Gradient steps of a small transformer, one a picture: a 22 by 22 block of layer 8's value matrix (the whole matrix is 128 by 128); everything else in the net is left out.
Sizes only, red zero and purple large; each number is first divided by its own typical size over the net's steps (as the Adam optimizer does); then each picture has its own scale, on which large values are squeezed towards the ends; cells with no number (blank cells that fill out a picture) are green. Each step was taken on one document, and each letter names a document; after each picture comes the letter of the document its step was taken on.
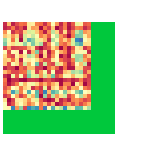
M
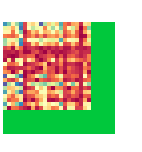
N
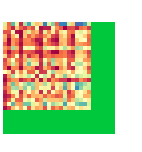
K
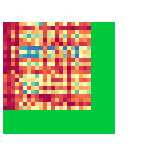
K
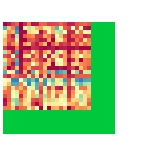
M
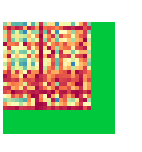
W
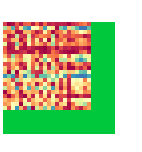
K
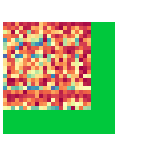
M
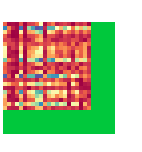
N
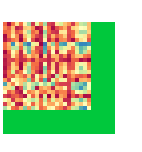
K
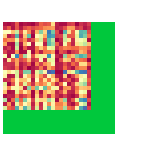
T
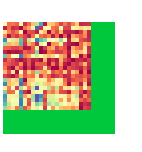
N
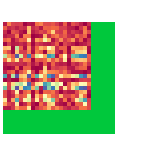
T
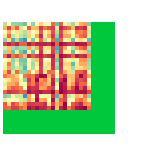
W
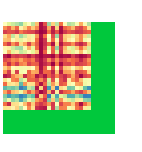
W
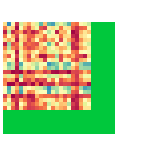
W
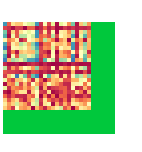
K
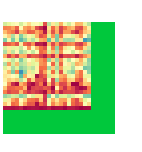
W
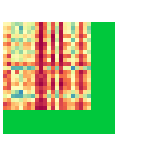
W
